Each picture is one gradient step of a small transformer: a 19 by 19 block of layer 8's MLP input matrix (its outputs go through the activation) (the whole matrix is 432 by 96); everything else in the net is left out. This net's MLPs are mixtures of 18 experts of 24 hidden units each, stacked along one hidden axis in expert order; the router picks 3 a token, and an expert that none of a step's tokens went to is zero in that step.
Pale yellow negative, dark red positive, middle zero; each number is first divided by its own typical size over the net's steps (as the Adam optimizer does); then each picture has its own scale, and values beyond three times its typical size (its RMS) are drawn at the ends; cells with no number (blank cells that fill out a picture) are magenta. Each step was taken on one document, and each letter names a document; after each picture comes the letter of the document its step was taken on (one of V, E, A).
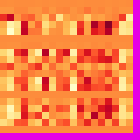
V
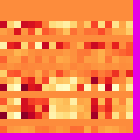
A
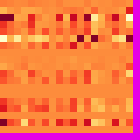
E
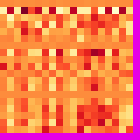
V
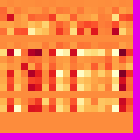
V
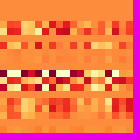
A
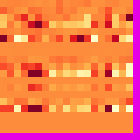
E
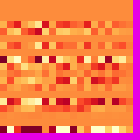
A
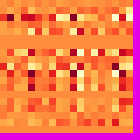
V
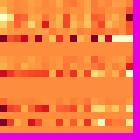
E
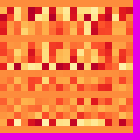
V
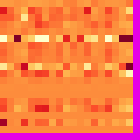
E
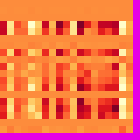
V
